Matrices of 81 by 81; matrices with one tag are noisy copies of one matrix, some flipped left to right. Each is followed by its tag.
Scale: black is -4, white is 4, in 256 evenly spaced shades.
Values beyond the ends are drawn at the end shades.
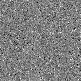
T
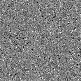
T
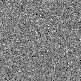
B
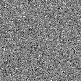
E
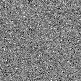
E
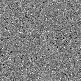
T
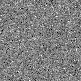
E
